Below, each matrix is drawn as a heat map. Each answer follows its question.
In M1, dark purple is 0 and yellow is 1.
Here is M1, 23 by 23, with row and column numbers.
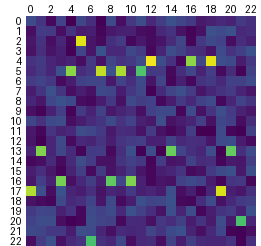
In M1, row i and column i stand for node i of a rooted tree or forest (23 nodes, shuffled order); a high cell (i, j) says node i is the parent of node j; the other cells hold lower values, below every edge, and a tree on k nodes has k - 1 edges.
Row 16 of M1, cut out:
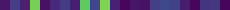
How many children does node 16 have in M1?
3
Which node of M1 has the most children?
5
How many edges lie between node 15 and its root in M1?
0
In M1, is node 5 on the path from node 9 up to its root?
yes
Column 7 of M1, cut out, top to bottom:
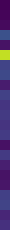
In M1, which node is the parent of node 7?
5
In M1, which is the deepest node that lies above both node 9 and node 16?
5
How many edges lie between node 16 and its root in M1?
3
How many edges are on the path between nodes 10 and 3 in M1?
2
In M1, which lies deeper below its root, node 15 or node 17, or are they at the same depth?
the same depth
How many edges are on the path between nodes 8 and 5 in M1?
3
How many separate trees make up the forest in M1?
5
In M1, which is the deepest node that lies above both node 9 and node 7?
5
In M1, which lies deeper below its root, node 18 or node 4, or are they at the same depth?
node 18
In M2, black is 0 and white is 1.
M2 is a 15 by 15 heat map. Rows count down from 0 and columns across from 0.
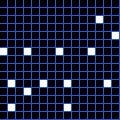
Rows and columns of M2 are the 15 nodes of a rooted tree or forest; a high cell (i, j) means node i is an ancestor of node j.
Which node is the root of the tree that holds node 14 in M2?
4
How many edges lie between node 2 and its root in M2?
0
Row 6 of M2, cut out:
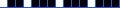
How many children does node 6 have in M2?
3
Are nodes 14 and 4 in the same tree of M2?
yes
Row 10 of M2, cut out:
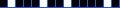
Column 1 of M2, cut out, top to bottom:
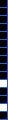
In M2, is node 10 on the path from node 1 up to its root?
yes
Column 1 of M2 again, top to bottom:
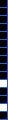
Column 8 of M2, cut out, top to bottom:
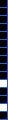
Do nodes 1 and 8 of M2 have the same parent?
yes
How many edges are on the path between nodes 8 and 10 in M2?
2
